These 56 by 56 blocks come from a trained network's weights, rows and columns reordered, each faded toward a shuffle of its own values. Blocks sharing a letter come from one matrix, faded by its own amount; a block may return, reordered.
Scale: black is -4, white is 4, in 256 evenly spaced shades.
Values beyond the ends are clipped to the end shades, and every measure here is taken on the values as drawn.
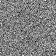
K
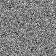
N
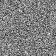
K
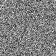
K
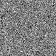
N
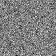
N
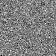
N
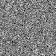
N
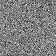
N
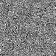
N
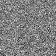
N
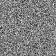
K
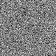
N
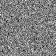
N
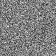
K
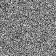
K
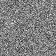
K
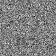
K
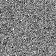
N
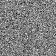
K
